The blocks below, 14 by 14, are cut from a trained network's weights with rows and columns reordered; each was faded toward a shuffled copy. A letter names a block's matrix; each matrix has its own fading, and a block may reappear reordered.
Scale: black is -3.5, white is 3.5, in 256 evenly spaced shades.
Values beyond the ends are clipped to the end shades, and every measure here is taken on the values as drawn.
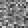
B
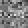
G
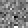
G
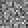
B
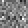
G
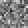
B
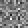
G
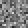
B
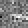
G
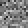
B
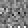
G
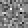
B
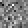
G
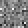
G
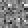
G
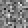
B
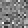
G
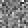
B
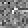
G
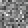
B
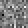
G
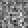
B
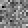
B
